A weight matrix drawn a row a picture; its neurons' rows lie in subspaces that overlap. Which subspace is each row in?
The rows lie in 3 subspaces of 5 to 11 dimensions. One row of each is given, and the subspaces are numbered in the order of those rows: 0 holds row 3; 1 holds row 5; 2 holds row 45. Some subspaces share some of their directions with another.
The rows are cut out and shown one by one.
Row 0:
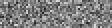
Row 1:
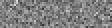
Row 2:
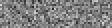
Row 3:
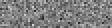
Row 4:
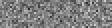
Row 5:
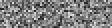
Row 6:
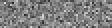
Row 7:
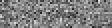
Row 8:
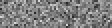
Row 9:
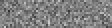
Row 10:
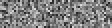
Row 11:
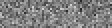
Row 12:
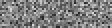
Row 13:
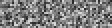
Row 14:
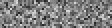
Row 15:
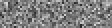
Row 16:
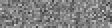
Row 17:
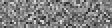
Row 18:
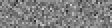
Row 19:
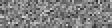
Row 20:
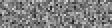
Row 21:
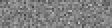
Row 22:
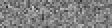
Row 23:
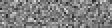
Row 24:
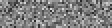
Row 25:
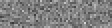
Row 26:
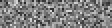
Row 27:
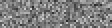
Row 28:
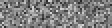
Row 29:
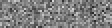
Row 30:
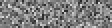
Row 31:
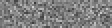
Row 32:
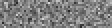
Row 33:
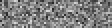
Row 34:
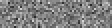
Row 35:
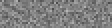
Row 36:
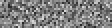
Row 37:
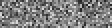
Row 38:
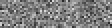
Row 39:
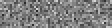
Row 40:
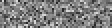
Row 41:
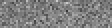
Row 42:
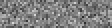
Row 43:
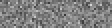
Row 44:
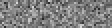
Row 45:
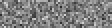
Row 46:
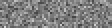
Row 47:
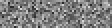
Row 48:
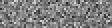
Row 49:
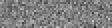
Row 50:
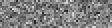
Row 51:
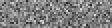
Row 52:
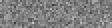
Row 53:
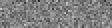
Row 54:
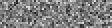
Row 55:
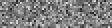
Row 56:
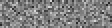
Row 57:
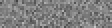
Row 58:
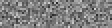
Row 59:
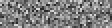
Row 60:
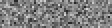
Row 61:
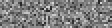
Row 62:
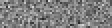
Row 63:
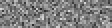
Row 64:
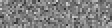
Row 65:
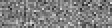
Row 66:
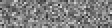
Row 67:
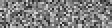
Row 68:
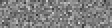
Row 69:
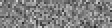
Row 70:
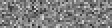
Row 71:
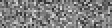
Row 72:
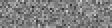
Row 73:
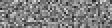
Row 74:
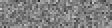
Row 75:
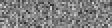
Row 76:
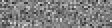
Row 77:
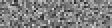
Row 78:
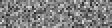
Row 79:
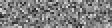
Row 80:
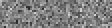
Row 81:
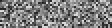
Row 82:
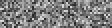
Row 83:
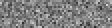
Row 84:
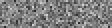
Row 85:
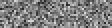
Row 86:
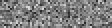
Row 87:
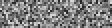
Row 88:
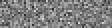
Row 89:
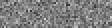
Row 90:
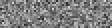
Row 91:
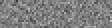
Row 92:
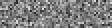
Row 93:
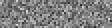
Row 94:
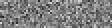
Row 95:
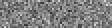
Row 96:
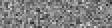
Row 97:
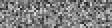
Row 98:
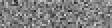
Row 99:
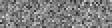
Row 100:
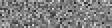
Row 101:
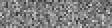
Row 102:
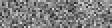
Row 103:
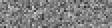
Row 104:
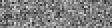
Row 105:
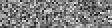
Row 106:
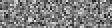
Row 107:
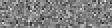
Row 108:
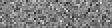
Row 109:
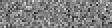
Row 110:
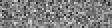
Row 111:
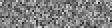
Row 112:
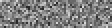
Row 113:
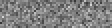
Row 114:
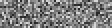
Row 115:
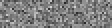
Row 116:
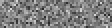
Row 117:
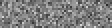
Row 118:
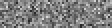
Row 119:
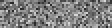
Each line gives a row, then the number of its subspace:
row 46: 1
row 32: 0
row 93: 0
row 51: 1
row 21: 0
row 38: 2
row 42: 2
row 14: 2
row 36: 0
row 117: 0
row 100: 1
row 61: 2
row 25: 2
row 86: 2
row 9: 1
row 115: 2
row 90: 1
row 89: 1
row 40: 2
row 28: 0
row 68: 0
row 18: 0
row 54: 1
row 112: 2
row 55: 0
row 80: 1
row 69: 0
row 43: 0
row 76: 2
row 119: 1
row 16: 2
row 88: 0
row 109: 1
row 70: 0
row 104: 2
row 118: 1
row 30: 0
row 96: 0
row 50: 2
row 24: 0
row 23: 1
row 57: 0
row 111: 0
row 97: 1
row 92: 1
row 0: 2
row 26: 0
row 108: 1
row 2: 2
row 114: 2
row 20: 2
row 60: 2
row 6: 1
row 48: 1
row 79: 2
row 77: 0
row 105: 2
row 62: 0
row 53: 1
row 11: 0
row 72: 0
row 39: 1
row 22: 0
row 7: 2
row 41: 1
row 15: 0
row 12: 0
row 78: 1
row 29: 2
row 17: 1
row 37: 0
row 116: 1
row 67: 1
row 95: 1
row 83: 0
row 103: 1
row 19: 2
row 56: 2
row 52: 2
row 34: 0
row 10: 2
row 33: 2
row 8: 1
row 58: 2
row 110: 2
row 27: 2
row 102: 2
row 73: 1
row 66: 2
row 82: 1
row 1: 1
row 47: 0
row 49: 0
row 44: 0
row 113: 1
